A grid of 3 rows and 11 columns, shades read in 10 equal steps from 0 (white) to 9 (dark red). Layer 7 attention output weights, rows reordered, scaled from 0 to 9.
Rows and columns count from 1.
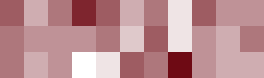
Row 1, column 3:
5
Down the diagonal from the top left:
6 4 4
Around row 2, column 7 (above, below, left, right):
5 5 2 1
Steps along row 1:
down up up down down up down up down same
